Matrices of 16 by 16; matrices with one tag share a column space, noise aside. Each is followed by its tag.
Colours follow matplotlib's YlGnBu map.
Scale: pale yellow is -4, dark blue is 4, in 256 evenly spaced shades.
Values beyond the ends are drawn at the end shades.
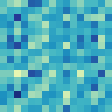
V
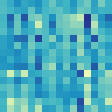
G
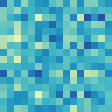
V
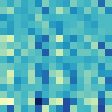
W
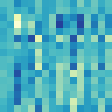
G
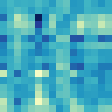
G
